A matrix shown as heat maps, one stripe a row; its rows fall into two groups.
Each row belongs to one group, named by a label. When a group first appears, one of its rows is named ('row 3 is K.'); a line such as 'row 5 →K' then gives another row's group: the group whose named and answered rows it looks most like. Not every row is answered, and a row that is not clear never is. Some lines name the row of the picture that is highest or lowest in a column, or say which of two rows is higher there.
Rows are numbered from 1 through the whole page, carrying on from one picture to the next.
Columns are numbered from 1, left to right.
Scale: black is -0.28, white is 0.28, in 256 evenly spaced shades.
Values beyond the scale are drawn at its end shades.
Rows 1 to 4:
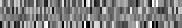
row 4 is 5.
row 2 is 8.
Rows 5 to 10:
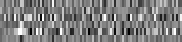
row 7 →8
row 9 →5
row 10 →8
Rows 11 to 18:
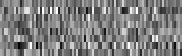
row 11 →8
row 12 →8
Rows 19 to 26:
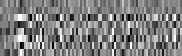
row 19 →8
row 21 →5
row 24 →5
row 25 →8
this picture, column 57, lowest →25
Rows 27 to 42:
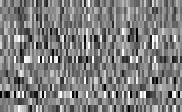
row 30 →8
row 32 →5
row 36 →5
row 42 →5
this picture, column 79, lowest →38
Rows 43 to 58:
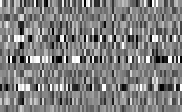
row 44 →8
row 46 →8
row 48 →5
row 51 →8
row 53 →8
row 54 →5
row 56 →8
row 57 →8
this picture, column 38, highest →51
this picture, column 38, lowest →55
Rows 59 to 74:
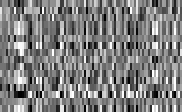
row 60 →8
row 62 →5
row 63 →5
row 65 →5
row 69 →5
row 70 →5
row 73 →5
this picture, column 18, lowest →70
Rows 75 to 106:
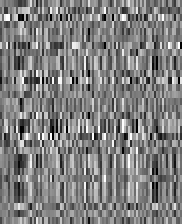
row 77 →8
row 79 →5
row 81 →8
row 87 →5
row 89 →8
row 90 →8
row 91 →5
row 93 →8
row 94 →8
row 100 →8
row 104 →5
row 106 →5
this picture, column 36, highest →86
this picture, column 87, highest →86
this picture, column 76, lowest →94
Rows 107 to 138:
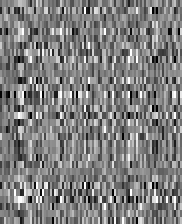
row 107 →5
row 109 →8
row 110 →5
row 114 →8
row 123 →5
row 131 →8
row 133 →5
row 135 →5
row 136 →8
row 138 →8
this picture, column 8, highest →134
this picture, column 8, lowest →120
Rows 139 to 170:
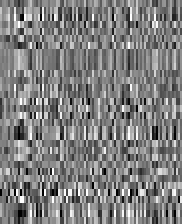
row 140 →8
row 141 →8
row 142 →5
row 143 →8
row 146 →5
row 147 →5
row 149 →8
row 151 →8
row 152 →8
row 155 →5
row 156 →8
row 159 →5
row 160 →8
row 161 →5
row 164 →8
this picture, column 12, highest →167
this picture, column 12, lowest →141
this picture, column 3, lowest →160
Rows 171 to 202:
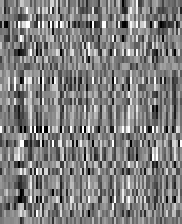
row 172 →8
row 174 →8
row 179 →5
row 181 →8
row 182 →8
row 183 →8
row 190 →5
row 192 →5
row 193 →5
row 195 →5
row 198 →8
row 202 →8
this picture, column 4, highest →198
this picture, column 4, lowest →174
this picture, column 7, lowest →189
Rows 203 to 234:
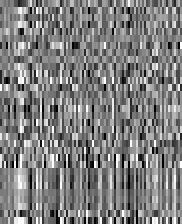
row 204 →5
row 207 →8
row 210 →5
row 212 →5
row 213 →5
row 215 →8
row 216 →5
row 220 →5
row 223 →8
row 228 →5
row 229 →5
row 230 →5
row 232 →5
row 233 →8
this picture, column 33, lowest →226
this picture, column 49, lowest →234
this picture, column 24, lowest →209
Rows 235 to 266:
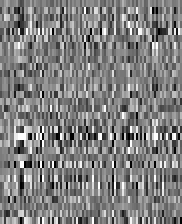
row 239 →8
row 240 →5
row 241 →5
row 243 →5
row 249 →8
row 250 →8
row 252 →5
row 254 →5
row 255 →8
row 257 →5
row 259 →8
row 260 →8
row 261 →8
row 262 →8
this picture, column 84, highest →254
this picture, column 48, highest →236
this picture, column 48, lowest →254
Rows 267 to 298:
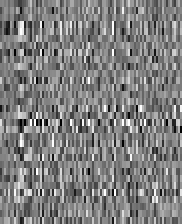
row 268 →8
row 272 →5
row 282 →8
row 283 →5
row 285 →8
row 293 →5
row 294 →8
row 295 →5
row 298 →8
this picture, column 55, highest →285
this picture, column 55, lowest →282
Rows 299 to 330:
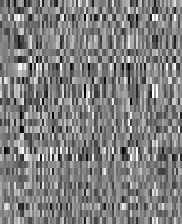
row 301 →5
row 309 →5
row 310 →8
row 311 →5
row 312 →5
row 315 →8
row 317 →8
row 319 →5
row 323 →8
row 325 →8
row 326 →5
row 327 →8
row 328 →8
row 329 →8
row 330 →5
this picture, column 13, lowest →299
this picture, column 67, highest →320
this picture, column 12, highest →320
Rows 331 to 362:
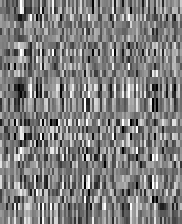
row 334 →8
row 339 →5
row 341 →5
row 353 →5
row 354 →8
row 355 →8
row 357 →5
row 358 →5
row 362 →8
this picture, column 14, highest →360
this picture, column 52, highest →360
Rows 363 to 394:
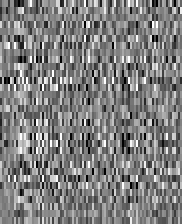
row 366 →5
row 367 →5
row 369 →8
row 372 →5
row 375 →8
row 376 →5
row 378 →8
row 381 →8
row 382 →5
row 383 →8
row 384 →5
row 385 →8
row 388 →8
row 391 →5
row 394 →8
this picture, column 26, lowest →389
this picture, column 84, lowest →371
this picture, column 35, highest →389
